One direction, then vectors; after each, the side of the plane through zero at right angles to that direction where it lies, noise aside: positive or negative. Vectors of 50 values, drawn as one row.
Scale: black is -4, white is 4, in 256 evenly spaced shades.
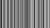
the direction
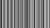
positive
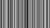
positive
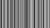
positive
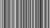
negative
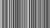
negative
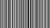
negative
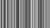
positive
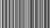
negative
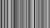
positive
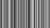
positive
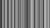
positive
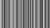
negative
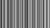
positive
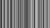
positive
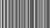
negative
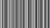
negative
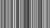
positive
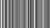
negative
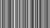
negative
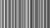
negative
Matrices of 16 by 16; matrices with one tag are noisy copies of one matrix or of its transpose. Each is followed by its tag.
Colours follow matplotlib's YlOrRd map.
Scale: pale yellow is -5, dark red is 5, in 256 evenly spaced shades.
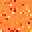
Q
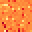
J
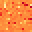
J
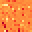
J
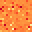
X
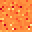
X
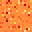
X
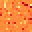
J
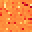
J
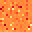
X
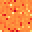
Q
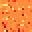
J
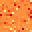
Q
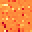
J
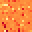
J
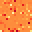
Q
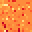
J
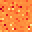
X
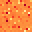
X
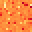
J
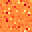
X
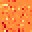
J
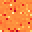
Q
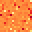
Q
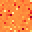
Q
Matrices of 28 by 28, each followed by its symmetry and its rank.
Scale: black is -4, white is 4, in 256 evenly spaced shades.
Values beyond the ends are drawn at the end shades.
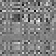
neither, rank three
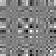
symmetric, rank two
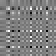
symmetric, rank one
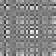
symmetric, rank two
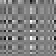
neither, rank one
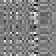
neither, rank two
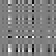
neither, rank one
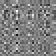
neither, rank three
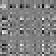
neither, rank two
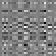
neither, rank two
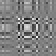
symmetric, rank two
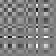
symmetric, rank one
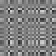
symmetric, rank one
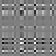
neither, rank one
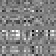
neither, rank three
